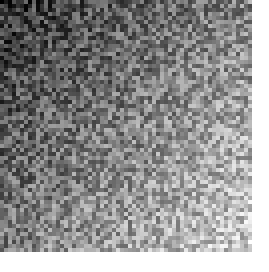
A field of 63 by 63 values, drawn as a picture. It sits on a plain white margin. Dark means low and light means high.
Stripes: none. Ninth with the lowest average: top left. Odd rows or columns: none. Ninth with the highest average: bottom right. Slope: up to the bottom right.
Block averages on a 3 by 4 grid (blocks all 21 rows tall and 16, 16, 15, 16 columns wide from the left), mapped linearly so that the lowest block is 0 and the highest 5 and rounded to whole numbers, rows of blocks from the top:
0123
1234
2345
